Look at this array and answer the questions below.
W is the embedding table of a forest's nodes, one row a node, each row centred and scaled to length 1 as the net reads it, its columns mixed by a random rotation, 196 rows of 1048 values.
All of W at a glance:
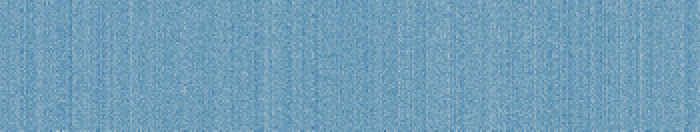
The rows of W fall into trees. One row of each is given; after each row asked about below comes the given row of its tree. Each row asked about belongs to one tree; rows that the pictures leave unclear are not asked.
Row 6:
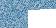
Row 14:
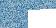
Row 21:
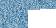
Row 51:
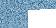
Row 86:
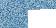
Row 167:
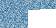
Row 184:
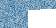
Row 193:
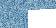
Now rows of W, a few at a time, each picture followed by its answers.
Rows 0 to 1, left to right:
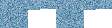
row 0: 86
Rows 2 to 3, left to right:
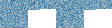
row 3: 6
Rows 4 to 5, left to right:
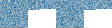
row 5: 6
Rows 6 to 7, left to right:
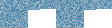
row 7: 167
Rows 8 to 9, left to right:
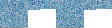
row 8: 51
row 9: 86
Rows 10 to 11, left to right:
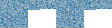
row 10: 86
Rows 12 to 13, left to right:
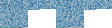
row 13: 184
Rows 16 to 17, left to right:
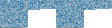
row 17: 14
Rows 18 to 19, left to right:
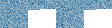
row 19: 6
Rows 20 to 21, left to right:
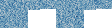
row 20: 184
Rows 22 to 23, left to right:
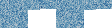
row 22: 21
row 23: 167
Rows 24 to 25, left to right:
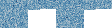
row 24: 21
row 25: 193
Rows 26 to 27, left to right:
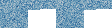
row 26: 14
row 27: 86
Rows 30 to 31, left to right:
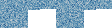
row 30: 184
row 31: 14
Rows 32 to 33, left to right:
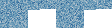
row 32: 51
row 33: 167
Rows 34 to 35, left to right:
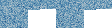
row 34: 14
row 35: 6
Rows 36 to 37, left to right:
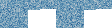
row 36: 86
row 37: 167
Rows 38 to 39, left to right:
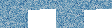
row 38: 193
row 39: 14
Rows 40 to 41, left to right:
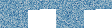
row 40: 51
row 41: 51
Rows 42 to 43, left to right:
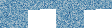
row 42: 6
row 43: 51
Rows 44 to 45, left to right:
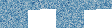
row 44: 51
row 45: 167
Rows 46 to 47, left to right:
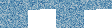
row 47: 167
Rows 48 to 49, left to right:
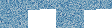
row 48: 51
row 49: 6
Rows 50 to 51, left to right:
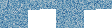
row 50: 86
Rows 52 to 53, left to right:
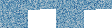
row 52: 193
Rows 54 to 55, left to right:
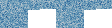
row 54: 86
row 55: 193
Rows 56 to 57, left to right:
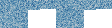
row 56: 193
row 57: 6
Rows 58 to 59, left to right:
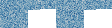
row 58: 167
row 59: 51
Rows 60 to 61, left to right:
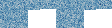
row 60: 167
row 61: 184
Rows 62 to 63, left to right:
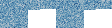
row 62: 167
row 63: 51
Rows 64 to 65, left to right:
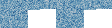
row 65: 86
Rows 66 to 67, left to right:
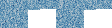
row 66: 21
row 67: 86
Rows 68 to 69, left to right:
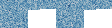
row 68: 193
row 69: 21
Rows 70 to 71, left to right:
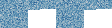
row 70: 51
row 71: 6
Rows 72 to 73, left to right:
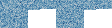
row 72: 14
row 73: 14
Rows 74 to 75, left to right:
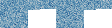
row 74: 167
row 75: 51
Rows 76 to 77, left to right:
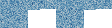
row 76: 51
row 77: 167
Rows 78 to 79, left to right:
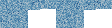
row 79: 51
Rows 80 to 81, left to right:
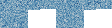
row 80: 14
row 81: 51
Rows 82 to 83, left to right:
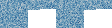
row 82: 86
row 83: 86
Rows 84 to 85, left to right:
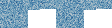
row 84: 51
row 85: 86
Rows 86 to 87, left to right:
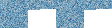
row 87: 14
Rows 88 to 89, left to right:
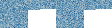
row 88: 167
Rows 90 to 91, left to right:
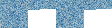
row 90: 51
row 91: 6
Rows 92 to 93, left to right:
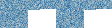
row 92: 6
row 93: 184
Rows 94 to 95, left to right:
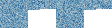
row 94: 51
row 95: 86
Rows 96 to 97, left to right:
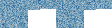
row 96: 21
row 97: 51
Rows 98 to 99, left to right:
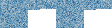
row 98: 86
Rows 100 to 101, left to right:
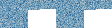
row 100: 193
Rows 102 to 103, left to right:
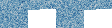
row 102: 86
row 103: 6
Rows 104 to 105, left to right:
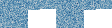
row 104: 193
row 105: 51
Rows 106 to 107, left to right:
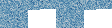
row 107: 167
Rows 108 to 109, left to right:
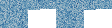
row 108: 21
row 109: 51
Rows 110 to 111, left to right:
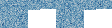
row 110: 21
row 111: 184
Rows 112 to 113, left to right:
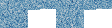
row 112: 86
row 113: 21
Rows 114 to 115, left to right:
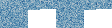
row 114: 86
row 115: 167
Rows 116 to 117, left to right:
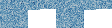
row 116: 51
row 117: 167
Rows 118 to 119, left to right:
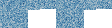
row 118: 193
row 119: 86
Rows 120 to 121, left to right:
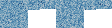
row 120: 51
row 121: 184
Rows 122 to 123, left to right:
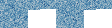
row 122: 184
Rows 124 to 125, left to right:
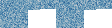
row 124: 167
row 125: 167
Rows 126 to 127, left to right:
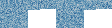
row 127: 86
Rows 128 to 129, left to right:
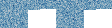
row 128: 21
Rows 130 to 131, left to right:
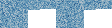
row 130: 6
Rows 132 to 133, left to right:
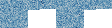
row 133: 14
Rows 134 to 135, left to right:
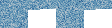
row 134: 14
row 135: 193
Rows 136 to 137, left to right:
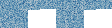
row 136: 193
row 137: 51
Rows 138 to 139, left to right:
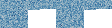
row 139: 184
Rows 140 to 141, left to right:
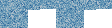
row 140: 14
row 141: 167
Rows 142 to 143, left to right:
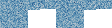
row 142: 51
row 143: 6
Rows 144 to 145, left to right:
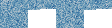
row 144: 86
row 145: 21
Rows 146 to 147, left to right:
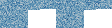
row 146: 6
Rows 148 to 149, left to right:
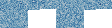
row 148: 51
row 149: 184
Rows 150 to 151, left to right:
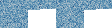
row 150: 14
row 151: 14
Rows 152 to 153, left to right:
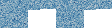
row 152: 14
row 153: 6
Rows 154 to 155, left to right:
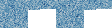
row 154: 184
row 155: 21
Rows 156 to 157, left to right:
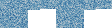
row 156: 86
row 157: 193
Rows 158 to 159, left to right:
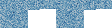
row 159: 51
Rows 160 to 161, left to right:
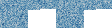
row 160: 21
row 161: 86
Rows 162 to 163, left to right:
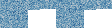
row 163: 167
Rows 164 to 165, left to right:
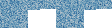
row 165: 184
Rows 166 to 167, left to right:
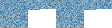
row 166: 167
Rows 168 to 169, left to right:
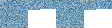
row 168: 6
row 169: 167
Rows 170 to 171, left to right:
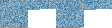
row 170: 14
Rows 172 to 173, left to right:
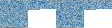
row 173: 167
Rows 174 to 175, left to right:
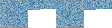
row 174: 51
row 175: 51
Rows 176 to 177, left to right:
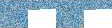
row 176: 193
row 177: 6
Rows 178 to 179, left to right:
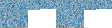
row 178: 21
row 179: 184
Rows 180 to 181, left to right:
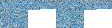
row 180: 14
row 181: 167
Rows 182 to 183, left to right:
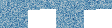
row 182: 86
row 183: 51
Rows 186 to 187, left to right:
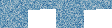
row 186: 14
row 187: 86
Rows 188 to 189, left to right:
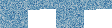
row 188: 51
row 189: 167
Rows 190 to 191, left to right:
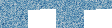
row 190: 21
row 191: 193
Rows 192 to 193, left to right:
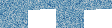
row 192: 167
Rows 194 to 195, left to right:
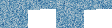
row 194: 21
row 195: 86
